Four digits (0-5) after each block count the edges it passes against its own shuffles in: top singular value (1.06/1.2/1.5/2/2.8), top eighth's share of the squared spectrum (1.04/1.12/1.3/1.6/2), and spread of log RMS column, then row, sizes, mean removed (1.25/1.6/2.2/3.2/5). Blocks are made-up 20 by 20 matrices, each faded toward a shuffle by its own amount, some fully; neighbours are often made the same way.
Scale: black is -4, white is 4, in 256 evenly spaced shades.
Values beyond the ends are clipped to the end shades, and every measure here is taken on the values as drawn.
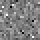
0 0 0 0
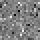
0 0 0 0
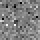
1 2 1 0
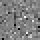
1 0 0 0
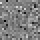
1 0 0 0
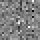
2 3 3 0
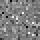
0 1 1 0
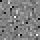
0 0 0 0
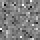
0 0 1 0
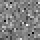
0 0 0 0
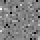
0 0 0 0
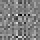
3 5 2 2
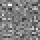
3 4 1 1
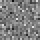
1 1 0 0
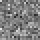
0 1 0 1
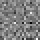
3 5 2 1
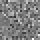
0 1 0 0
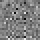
3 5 1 1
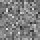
1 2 1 0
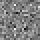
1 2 0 0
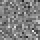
0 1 0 0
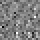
2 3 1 0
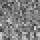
2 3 1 1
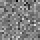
1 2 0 0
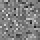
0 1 0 0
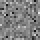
1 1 0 0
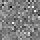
1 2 0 0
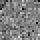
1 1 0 0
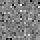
0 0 0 0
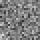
1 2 1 0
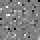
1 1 0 0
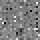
2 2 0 0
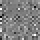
3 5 1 1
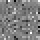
3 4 1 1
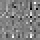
3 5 2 1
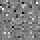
2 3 0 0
